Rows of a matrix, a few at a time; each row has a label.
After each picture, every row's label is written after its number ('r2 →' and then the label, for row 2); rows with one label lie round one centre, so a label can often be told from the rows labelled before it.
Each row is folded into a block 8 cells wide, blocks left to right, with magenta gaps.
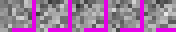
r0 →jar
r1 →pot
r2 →pot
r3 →jar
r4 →pot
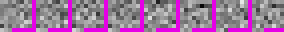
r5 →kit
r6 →kit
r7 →kit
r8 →kit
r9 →pot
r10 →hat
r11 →jar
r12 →hat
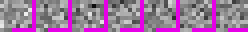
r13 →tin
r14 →jar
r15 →hat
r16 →pot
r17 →jar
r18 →kit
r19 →kit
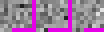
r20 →hat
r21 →jar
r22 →tin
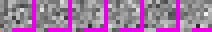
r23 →hat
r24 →jar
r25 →tin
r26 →tin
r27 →kit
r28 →tin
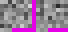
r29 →kit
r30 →hat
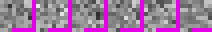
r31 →jar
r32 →tin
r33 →kit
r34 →jar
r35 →pot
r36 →jar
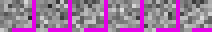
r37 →jar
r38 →kit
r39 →pot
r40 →jar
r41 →kit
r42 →pot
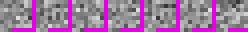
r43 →jar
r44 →hat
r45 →jar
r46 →tin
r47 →hat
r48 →tin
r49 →pot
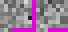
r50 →jar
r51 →pot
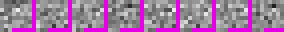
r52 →pot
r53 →tin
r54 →tin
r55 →hat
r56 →tin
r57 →tin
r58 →tin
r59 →hat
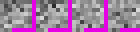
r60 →pot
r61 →pot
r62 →tin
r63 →tin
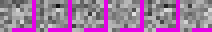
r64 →pot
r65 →hat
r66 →kit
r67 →tin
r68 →hat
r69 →tin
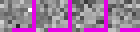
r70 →tin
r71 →jar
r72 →pot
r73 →kit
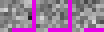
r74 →jar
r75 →kit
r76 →pot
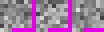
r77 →kit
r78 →pot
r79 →jar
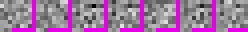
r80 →tin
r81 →jar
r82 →hat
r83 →hat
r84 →pot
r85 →hat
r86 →hat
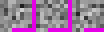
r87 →hat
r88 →kit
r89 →hat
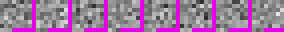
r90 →kit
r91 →tin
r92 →hat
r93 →jar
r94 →hat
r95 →kit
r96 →kit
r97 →tin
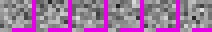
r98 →kit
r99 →pot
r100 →kit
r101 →jar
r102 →kit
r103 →hat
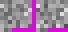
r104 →tin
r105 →tin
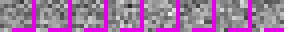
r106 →kit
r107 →kit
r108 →kit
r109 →hat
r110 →tin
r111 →pot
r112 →jar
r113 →pot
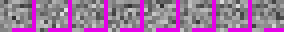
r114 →hat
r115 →tin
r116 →kit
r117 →hat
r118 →pot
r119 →hat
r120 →kit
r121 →kit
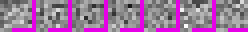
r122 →pot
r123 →hat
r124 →hat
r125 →hat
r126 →kit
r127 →pot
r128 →kit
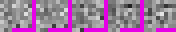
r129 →tin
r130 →tin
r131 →jar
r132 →hat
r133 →hat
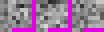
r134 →hat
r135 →pot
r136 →jar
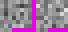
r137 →hat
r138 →tin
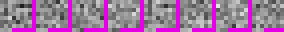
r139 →hat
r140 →kit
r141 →jar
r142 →tin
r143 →hat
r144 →kit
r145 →tin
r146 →kit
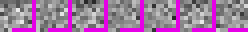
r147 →pot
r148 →tin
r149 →pot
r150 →jar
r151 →jar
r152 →pot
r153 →kit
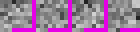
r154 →pot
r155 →kit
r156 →pot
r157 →jar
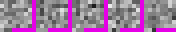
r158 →tin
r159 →hat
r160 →hat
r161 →tin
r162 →jar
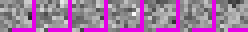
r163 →jar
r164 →jar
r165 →jar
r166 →tin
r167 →pot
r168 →jar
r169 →pot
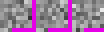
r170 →jar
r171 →jar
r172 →tin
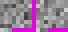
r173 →kit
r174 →tin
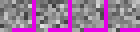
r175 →kit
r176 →pot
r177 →jar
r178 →jar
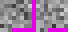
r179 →kit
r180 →tin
